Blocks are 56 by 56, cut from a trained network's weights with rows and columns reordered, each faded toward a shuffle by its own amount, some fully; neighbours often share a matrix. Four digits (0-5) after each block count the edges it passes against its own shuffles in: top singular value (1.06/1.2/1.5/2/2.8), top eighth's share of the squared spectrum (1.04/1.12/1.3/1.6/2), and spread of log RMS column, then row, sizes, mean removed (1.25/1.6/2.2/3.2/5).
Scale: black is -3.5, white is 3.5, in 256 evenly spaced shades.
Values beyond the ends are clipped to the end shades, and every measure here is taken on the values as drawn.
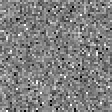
0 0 0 0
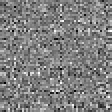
3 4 2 2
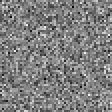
2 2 0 0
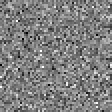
1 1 0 0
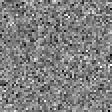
1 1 0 0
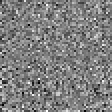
3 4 2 2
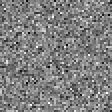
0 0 0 0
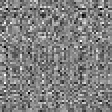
4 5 3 2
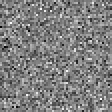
2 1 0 0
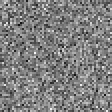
1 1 0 0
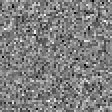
1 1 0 0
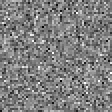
2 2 0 0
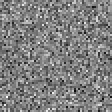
1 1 0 0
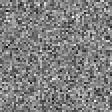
2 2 0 0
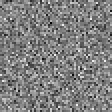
2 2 0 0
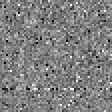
2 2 0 1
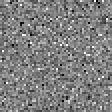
0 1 0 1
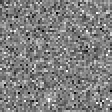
1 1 0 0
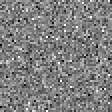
0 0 0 0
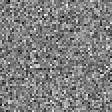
2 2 0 0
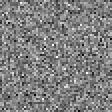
1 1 0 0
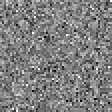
1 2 0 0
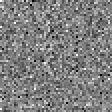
2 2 1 0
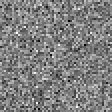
2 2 0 0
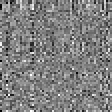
4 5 3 2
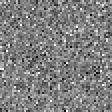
0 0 0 0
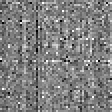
3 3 1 2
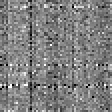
4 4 2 2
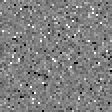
0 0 0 0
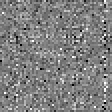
2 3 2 0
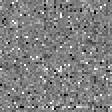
2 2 0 1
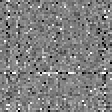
3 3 2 1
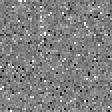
1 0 0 0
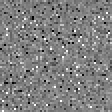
0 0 0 0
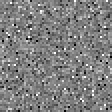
0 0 0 0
